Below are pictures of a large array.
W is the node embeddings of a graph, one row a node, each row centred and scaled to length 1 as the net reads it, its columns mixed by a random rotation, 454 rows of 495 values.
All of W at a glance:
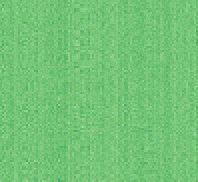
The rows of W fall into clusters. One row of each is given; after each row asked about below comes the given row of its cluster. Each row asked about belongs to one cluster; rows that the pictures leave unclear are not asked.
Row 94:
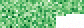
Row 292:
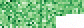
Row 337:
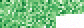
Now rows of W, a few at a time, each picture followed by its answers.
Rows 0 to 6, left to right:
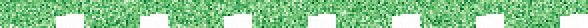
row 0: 292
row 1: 94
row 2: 292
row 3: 94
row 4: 337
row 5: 292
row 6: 94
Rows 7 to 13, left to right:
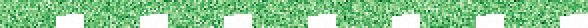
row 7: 94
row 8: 337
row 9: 337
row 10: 292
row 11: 292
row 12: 94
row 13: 292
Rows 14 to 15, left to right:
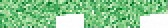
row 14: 337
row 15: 337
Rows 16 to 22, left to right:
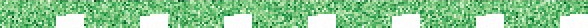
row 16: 94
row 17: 292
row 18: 292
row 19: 337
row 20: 337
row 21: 94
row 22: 94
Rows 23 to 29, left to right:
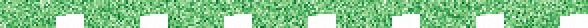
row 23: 94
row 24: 337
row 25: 337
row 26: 337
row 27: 94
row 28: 337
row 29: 94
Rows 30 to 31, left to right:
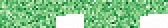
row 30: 337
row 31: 337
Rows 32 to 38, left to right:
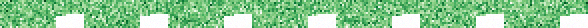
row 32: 292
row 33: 94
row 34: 292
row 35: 337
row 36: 292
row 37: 337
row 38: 94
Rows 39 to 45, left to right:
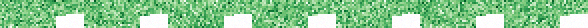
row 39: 292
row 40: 292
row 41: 94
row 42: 337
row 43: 94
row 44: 292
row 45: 337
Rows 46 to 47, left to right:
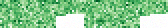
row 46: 292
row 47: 292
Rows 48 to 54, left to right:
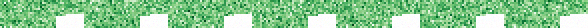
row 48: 292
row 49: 94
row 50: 337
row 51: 94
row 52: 292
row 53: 337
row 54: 292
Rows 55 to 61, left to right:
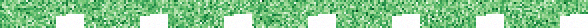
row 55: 337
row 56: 292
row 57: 337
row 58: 292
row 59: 337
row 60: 94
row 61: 94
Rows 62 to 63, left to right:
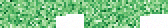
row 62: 292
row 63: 337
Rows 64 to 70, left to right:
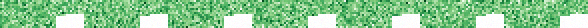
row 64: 337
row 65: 94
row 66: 337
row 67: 292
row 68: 292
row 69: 94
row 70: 94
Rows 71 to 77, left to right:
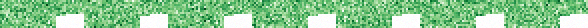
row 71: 337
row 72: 94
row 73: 337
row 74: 292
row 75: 94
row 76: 292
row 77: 292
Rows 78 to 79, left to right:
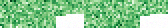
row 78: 292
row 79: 94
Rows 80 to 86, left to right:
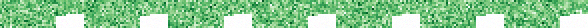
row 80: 292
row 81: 292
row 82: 337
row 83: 292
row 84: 337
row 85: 94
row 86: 292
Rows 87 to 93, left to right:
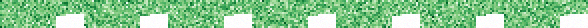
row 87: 337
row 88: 292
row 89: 337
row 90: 292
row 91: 337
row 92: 94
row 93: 337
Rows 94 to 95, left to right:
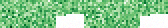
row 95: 94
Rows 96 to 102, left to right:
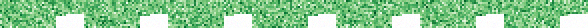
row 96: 292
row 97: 292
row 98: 94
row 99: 94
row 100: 292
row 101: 292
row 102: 337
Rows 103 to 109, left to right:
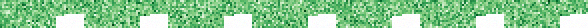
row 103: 337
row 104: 292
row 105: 94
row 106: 94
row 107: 292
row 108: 292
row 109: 292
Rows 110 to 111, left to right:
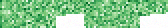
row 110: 337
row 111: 292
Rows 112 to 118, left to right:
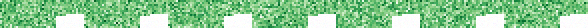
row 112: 292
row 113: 292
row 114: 292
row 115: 94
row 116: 337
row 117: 337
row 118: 292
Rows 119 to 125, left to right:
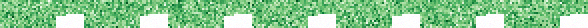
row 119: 94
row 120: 337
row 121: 292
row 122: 292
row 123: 94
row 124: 292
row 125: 94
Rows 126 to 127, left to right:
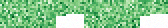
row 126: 94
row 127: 94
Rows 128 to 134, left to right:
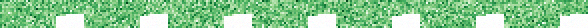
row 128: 337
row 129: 337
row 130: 337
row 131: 292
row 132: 292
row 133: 94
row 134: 94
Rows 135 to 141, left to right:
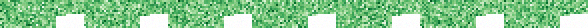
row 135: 292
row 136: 292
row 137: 292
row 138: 337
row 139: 337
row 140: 292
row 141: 337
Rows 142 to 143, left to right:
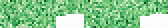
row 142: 292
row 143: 94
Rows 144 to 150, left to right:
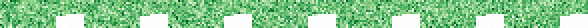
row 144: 292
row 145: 292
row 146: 292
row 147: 337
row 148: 292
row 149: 94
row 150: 94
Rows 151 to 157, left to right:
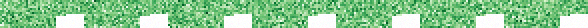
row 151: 94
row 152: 292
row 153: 292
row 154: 337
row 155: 337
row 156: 337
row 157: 94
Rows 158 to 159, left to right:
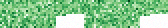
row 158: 94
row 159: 292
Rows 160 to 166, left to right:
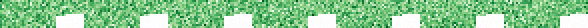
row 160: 337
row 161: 337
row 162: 94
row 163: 292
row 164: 94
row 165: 94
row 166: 94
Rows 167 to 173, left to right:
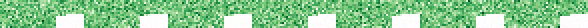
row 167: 94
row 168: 337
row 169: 337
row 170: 337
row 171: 337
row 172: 337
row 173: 292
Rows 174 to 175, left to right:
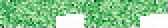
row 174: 292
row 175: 292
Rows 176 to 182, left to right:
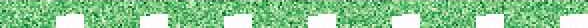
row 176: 94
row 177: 94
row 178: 292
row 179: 292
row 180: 292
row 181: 94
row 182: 337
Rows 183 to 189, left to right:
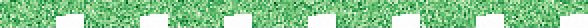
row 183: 292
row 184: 337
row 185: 292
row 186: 337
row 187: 337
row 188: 94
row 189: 94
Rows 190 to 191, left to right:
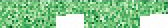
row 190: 94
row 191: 94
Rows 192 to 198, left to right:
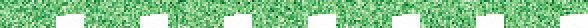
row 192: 337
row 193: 292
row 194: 292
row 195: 337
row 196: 292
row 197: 94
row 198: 337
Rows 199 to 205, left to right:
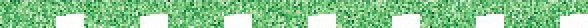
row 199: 292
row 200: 292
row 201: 337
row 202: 337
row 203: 94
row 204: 94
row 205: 94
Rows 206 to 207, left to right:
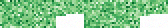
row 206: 292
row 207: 337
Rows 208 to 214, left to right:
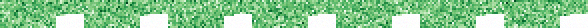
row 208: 337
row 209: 337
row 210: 94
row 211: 337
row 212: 337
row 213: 337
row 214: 292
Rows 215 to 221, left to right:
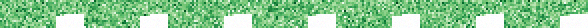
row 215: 337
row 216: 292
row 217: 337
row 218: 337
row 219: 94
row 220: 337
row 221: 337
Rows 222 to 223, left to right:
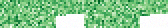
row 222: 292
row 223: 292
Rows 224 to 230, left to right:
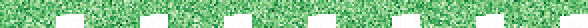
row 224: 337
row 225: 94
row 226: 337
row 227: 337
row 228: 94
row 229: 292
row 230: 292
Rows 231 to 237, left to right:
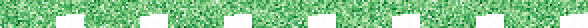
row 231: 292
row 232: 292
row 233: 94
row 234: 337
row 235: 337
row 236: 94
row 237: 337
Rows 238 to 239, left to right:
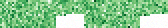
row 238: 94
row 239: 292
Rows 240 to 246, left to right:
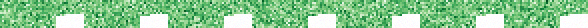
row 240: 337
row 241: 94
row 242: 337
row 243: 292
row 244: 94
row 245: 337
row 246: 337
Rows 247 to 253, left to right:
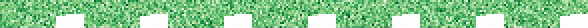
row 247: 337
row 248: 292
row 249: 94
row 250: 337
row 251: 94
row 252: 337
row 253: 292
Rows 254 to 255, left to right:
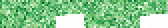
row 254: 337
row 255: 292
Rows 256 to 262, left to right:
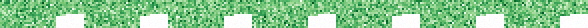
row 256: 337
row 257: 292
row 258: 94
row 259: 94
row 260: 337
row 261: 337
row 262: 292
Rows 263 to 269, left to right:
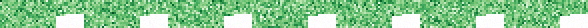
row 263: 337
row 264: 337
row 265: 292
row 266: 94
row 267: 292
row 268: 292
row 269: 292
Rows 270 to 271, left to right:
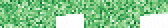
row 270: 292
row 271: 337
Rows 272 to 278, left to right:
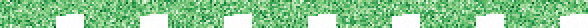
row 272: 292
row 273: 337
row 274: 337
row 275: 94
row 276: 292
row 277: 94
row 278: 292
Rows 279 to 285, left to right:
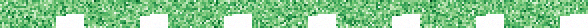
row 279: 94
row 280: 292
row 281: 337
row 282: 337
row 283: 292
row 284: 292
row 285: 337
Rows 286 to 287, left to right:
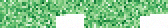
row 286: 337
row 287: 292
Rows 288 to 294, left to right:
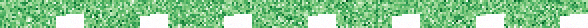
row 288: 337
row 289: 94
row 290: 292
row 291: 337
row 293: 337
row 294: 292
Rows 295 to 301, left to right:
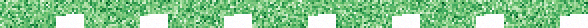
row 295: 94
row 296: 337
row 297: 337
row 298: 94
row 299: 337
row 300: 337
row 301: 94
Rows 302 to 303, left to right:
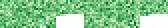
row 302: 337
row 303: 337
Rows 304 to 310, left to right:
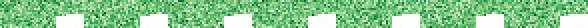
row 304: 292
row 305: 94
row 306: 292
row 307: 292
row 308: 337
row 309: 94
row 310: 337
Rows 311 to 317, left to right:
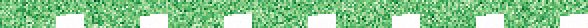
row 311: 337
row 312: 292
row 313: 337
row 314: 337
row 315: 94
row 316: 94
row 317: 337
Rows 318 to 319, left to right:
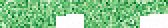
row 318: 94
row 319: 337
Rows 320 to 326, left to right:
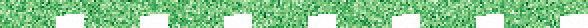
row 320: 337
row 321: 292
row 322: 292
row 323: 94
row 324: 292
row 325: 94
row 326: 337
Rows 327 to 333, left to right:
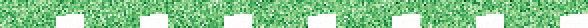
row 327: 94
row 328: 94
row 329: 94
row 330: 292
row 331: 94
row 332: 292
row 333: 337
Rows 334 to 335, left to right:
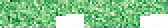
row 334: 292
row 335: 94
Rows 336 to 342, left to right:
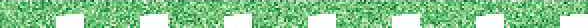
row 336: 337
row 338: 292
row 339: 337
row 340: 337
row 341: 292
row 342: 94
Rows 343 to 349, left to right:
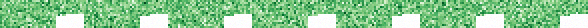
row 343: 337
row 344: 94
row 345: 292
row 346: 337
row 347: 94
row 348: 337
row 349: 94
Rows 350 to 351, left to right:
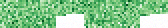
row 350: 94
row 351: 292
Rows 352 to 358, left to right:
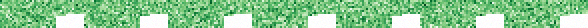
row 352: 337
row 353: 292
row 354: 337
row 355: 337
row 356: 94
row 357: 292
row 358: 337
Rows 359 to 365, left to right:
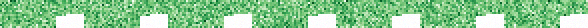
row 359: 292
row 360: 94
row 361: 337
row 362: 94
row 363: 292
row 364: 292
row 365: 292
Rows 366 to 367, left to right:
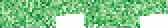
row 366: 337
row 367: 292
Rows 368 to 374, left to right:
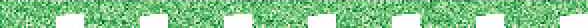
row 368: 337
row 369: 292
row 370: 337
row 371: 292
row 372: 337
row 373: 292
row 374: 292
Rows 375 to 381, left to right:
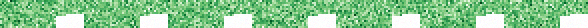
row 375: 292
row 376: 337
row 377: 337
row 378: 292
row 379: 94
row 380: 94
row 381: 94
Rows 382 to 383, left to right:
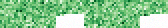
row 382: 337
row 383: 292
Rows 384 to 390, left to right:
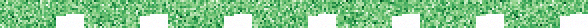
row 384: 94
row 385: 292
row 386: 94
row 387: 94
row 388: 292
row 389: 337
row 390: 94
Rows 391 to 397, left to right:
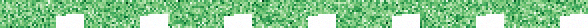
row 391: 94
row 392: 337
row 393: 292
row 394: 292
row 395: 337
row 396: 337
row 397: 292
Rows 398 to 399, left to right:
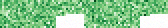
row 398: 337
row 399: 292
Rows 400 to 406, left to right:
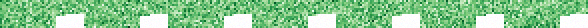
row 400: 337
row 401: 292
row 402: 337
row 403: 337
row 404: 337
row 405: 94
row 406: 94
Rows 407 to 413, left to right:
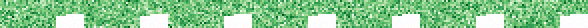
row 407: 94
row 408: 292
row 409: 292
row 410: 337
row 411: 94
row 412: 337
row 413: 94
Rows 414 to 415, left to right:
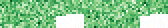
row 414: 292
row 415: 94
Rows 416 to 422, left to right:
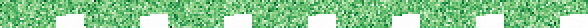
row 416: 292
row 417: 292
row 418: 292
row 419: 337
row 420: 94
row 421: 337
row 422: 337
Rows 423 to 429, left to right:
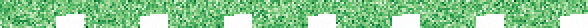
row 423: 292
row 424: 292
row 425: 94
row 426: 94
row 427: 94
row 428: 337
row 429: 292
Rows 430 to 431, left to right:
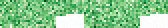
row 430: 292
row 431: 94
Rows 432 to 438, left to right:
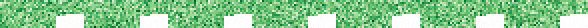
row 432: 337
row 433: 94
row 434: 94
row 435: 292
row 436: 337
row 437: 292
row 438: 292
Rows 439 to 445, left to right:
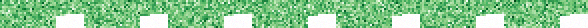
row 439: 337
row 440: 292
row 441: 337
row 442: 292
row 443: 94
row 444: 337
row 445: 292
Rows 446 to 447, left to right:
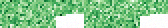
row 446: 292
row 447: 94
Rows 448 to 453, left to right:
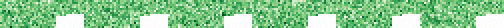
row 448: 94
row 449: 337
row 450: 292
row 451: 94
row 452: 94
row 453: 292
